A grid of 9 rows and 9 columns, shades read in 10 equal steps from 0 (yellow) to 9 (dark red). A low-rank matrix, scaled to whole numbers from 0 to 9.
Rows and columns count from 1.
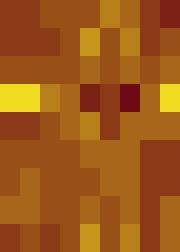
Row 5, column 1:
7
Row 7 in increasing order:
5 5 5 6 6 6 6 7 7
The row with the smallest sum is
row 4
